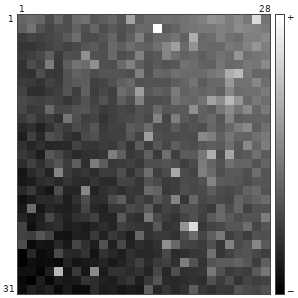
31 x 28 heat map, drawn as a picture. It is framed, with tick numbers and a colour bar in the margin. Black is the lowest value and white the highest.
Neither half mirrors the other. The field climbs toward the top right. The bottom left is the ninth with the lowest average. The grain is fine, like static. Overall the values sit about 30% of the way up the scale. No regular stripes run through it. The ninth with the highest average is the top right.
